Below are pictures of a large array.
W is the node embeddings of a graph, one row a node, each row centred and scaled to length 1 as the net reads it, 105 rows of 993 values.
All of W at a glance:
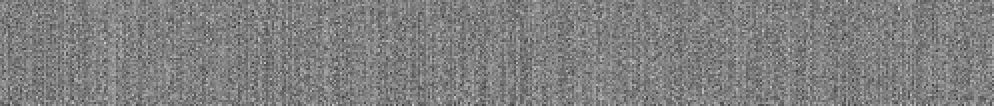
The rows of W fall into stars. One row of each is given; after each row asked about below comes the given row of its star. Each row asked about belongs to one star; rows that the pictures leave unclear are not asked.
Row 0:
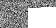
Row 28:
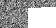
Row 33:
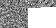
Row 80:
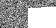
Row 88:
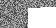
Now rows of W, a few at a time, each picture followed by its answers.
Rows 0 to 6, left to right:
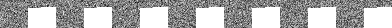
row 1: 33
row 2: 80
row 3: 33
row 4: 28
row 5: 88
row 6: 0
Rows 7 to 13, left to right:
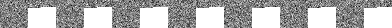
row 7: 33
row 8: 33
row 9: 80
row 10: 0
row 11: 33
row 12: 33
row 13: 33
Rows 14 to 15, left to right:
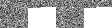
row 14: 0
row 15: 33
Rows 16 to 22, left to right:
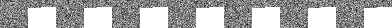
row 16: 28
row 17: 80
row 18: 88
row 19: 80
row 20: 33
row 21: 88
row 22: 0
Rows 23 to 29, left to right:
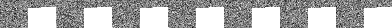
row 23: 0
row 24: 28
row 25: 88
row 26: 88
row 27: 0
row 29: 0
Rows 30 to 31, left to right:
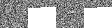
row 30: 88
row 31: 0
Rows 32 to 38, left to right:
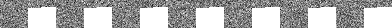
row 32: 28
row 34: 28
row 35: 28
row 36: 28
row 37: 33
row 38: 0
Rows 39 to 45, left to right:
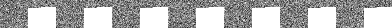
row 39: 0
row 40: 80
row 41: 80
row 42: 28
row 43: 80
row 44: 33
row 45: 0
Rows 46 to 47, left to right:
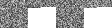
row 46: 33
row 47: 88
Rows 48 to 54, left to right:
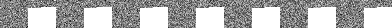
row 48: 28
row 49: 80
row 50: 28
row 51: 0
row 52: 33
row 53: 80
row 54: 88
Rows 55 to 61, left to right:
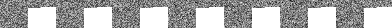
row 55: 33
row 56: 28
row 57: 28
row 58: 0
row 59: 88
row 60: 28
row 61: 88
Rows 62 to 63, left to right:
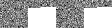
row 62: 0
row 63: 33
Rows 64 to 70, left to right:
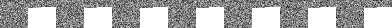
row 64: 28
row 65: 88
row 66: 0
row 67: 88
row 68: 80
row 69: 0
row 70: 88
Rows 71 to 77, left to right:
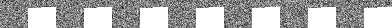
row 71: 28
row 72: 88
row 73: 88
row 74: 0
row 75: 80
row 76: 33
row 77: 80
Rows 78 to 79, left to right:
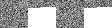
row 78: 0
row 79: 28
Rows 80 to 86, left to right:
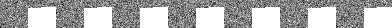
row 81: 0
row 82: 80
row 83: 88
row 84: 28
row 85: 80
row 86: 88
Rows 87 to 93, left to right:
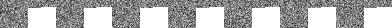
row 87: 0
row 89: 88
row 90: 0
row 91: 28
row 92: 28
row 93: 88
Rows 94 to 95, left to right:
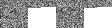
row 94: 88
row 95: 0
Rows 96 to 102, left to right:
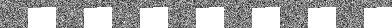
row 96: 28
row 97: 28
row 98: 28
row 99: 28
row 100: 80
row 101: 88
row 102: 88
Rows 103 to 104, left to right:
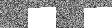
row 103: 88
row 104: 88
